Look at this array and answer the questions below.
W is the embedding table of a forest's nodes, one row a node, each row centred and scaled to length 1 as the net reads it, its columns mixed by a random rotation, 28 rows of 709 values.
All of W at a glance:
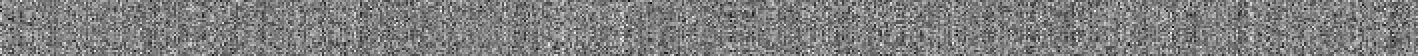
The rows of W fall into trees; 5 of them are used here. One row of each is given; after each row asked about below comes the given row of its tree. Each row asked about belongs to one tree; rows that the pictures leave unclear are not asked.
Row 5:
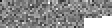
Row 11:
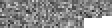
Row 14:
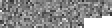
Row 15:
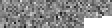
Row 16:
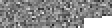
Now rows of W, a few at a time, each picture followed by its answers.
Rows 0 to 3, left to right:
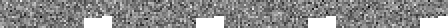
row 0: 15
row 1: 16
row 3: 5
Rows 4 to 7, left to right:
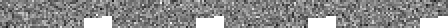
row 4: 11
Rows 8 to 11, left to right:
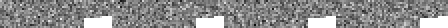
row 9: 14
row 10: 16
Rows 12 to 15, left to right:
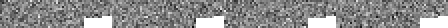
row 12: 5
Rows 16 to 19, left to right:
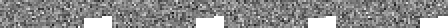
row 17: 15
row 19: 16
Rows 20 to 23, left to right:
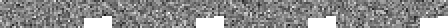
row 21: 11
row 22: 11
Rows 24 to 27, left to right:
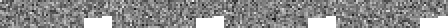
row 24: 14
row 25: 16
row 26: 14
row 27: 15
